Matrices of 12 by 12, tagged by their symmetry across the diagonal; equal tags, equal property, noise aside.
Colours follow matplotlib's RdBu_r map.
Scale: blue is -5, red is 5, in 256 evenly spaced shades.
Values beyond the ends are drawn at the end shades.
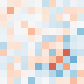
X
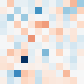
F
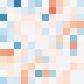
X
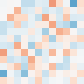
X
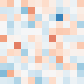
F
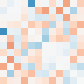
X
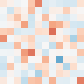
X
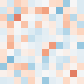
X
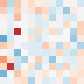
F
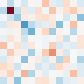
X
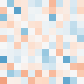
F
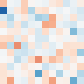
F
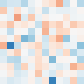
F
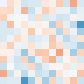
X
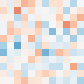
F
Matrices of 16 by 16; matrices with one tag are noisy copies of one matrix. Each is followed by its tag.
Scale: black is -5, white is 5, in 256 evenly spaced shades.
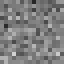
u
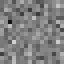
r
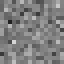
r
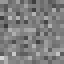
u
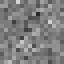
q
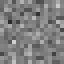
r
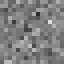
q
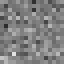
u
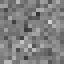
q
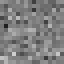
u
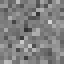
q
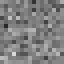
u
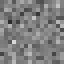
r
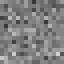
u
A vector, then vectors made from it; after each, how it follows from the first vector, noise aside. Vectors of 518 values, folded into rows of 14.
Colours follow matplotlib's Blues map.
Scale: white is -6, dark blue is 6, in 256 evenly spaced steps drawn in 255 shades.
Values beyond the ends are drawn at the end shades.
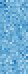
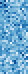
scaled up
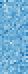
sign-scrambled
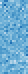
sign-scrambled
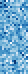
scaled up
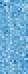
sign-scrambled
